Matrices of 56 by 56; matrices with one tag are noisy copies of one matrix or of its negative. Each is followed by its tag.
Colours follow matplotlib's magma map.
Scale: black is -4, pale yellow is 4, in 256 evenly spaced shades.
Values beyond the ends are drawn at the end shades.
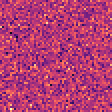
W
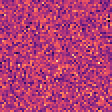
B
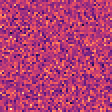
W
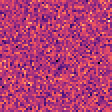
B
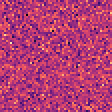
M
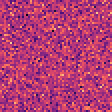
M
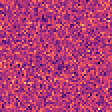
B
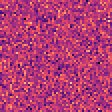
B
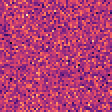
M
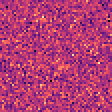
B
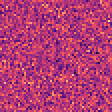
B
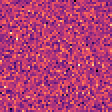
W
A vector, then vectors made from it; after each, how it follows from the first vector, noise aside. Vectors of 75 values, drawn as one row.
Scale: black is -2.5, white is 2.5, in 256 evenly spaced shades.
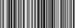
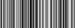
reversed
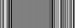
partly zeroed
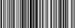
reversed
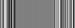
partly zeroed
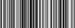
reversed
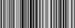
reversed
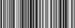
reversed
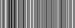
partly zeroed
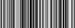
reversed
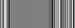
partly zeroed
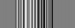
partly zeroed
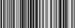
reversed
